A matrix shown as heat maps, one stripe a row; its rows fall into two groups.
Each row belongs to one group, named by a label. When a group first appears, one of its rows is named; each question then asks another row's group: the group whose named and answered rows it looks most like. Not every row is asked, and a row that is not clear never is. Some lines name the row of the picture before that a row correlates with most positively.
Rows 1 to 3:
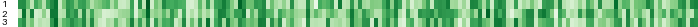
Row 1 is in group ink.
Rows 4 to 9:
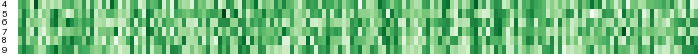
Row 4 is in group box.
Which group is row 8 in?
ink
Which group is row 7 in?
box
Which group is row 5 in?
box
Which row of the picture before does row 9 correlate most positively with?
1
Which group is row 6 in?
ink
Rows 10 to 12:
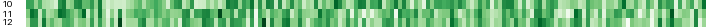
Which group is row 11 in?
box
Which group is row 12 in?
box
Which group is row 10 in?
ink
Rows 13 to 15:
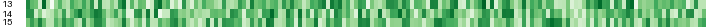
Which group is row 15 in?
ink
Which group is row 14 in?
ink
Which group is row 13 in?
box
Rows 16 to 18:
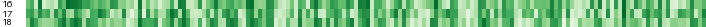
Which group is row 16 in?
ink
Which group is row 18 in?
ink
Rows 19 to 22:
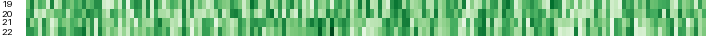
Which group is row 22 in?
box
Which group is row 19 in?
ink
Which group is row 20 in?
ink
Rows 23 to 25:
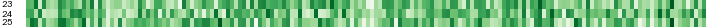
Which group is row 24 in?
ink
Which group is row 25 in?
box
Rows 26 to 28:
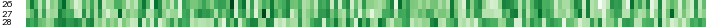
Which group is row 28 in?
ink
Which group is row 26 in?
box
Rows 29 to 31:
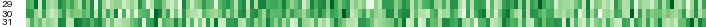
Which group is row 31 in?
ink
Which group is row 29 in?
box
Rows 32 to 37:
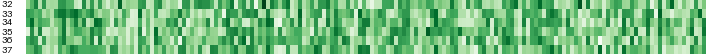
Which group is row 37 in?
ink
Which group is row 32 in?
box
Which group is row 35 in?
ink
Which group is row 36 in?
box
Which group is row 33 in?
ink
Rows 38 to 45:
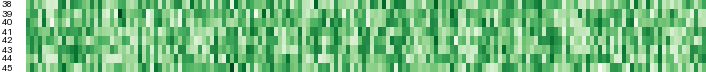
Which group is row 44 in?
ink
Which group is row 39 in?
box
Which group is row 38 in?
ink
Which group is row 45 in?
box
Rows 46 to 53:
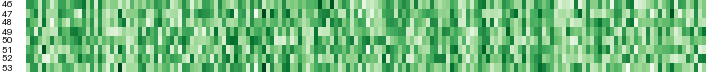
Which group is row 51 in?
box
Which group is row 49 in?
ink
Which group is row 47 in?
box
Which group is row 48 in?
box
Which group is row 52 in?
ink
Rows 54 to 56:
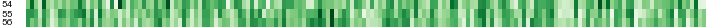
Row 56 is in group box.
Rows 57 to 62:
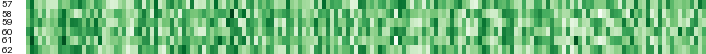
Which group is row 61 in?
box
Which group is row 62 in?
ink
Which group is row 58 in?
box
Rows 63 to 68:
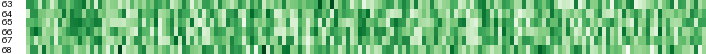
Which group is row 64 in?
ink
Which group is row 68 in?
box
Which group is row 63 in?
box
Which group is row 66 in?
ink
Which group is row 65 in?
ink
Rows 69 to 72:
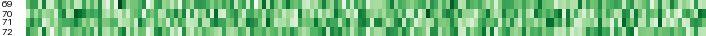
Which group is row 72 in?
box
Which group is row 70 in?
ink
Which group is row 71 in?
ink
